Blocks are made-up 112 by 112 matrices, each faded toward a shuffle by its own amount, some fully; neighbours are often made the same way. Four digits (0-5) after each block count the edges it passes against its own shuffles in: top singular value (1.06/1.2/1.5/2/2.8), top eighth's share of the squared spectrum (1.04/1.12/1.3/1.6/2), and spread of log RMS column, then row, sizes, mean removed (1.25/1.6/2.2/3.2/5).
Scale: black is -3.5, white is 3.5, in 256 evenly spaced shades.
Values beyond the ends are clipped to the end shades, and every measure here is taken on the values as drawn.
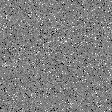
2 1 0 0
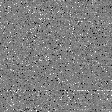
3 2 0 1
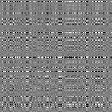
5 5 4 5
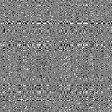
5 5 3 4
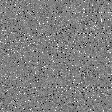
3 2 0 1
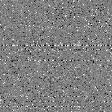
4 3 1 2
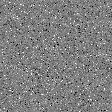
2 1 0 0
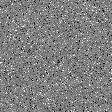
0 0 0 0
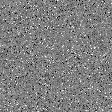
2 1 0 0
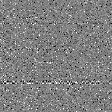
4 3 1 2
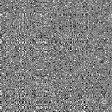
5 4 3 2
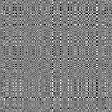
5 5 4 4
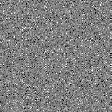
4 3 2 2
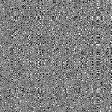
5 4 3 2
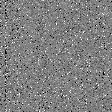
2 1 2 0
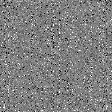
1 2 2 0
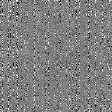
2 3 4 3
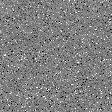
0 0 0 0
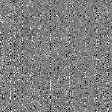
2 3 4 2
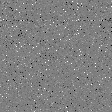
2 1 0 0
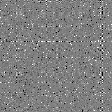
4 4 2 2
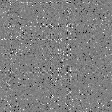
4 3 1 2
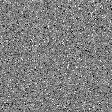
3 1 0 0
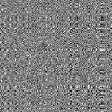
5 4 3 3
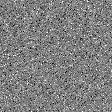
2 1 0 0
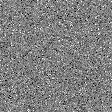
0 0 0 0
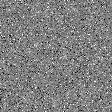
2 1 0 0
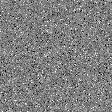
2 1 0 0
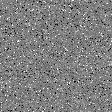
0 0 0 0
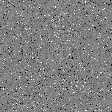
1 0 0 0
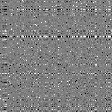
5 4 3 3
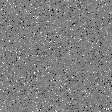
2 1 0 0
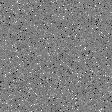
0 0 0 0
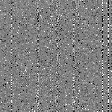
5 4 3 1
